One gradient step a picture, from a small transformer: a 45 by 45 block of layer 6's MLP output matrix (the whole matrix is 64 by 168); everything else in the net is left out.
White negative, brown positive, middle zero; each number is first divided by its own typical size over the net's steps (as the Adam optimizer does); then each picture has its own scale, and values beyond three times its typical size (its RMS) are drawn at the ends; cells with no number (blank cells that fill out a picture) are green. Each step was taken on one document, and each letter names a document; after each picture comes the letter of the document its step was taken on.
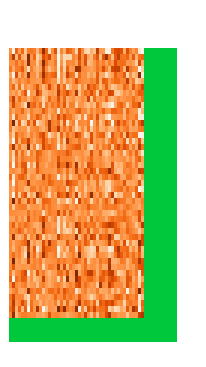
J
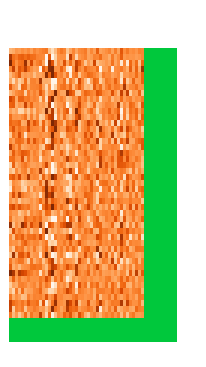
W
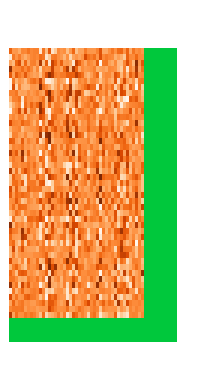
W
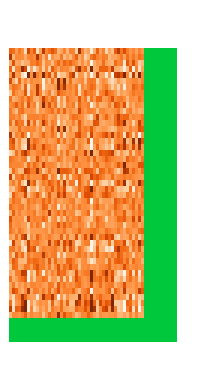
J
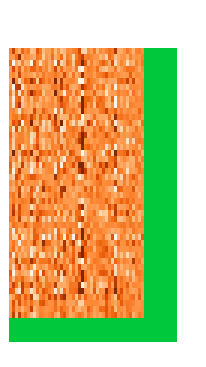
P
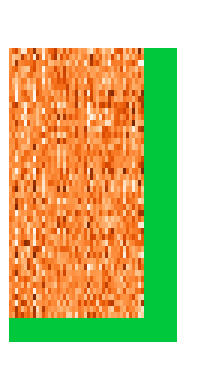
J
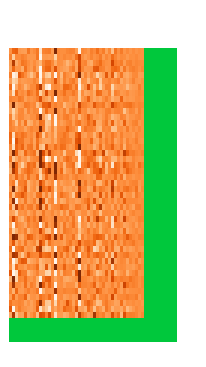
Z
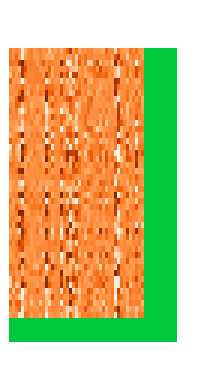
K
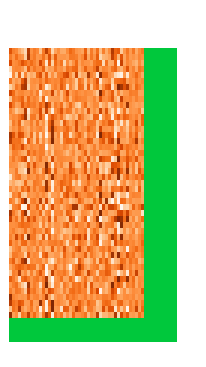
W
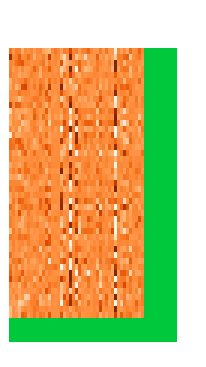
K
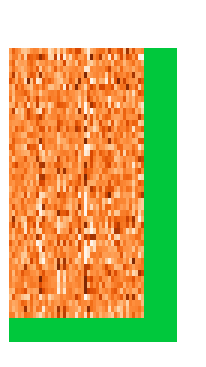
J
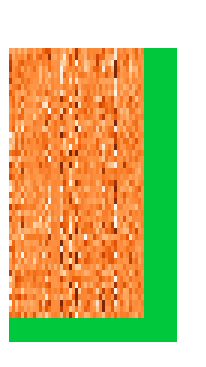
K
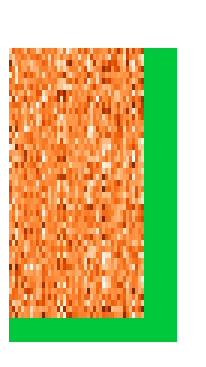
J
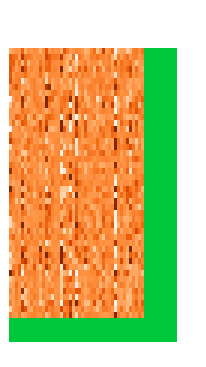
K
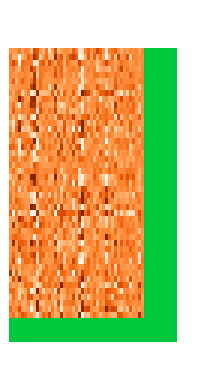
P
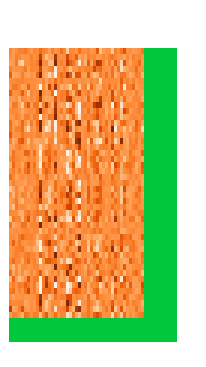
Z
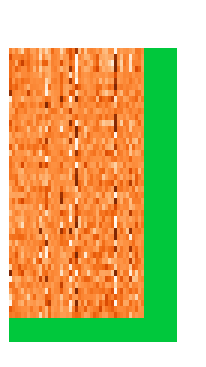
K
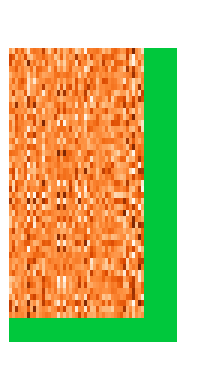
J
